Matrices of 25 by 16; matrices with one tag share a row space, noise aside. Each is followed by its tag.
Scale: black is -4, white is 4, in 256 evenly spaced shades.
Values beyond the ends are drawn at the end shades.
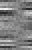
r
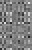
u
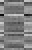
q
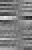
r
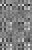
u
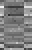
q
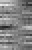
r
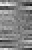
r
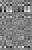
u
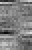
r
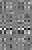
u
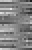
r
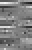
r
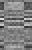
q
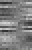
r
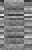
q
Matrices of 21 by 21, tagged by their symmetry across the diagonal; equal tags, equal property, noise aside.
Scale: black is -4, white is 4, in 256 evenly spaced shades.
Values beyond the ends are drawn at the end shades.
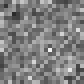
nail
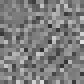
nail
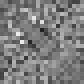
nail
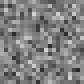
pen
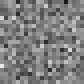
pen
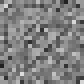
nail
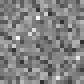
nail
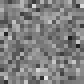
pen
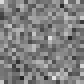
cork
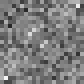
nail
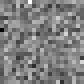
pen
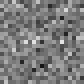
cork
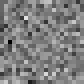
cork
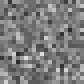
cork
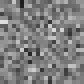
pen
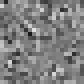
pen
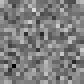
cork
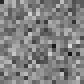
cork
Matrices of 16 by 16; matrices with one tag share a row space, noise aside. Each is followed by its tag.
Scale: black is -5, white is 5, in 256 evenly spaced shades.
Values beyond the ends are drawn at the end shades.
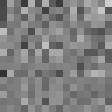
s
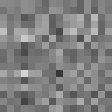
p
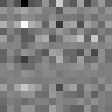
p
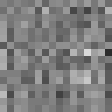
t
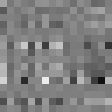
s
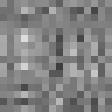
p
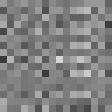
t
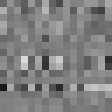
s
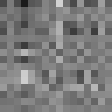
p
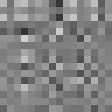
p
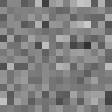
t
